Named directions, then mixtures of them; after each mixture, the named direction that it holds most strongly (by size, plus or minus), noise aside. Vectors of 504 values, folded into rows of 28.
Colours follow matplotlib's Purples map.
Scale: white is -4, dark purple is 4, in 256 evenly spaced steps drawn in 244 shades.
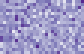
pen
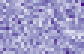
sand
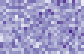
pen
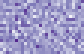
pen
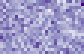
sand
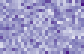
sand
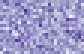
sand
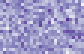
sand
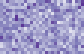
pen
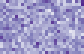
sand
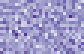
pen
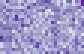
pen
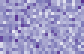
pen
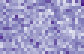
sand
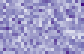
sand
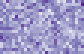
sand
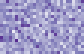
pen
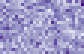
sand
